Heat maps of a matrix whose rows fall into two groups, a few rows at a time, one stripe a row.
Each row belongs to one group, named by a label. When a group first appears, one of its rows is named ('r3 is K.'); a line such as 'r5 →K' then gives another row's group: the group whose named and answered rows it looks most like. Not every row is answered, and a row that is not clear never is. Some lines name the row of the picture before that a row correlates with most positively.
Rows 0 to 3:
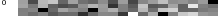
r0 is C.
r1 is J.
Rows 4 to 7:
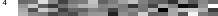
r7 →J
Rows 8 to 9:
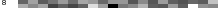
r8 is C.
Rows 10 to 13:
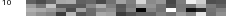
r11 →J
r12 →C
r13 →J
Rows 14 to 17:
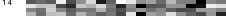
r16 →J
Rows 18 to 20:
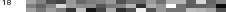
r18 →J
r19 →C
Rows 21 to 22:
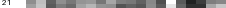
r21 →C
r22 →C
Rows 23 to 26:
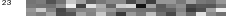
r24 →C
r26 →J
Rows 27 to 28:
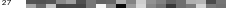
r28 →J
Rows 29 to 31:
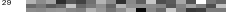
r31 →C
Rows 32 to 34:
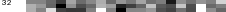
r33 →J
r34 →J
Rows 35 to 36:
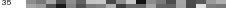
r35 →C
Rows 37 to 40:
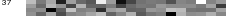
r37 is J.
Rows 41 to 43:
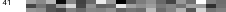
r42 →C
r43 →J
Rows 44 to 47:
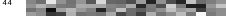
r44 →J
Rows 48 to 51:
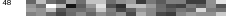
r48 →C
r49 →J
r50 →J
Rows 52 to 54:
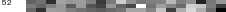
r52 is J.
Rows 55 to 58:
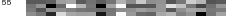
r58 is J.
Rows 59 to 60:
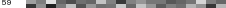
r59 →J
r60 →C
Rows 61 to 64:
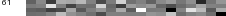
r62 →J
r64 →C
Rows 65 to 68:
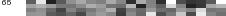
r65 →C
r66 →C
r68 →J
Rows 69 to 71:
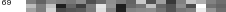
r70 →J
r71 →J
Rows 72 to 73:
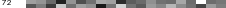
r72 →J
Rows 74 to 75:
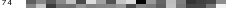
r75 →C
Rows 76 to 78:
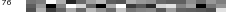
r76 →J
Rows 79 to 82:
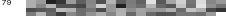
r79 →J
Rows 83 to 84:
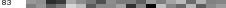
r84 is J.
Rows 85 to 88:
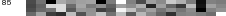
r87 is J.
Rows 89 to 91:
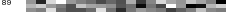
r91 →J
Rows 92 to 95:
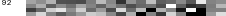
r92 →J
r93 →C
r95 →C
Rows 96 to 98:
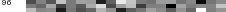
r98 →J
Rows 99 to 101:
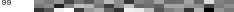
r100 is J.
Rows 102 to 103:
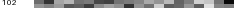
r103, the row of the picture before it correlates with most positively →99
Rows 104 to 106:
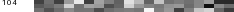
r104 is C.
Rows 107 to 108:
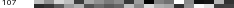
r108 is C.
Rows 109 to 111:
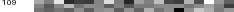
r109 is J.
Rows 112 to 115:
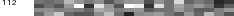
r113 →C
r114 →C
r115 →J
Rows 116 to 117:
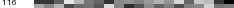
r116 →C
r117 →J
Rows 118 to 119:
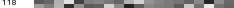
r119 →J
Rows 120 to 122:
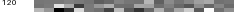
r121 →J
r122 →J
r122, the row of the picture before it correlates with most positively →119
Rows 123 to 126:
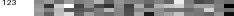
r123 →C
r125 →J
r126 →C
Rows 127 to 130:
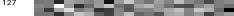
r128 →J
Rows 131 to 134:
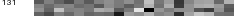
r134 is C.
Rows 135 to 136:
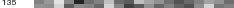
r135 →J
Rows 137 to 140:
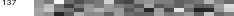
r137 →J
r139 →C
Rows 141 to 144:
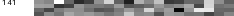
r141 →J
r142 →J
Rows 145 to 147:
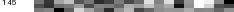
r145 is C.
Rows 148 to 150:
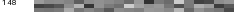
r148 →C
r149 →C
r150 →C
